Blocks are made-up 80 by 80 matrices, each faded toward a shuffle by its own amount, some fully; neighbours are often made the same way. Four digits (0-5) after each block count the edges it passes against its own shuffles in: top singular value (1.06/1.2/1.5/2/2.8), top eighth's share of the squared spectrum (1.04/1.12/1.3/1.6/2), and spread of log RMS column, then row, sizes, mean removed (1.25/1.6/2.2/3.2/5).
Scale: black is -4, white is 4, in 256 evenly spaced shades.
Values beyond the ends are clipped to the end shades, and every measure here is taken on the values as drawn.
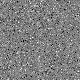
0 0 0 0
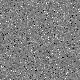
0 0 0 0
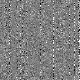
2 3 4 0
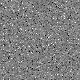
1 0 0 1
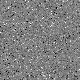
0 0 0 0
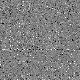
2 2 1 1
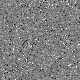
0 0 0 0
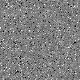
0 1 1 1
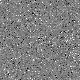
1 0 0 0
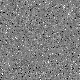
0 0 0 0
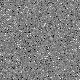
2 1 0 0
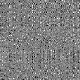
4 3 2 2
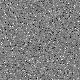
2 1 0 0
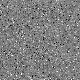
2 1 0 0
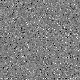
3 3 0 1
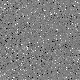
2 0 0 0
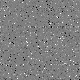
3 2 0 0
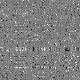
4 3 1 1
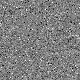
0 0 0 0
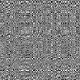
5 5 3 3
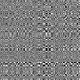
5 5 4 4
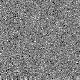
3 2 1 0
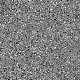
2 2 0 0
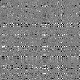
5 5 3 3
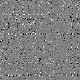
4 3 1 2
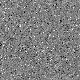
1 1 0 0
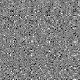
4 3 2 2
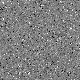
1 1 0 0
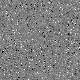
1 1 0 0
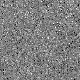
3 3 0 1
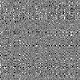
4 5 3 3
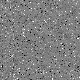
1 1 0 0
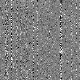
2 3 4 0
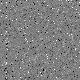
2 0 0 0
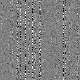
3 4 4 0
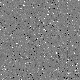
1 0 0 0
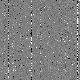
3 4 2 0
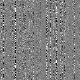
3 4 4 0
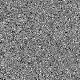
2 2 0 0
